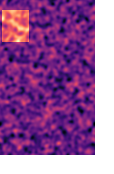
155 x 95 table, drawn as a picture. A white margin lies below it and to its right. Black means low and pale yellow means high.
Ninth with the highest average: top left. Histogram: skewed, a long tail of high values. Roughest part: top left. Odd patch: higher, in the top left.
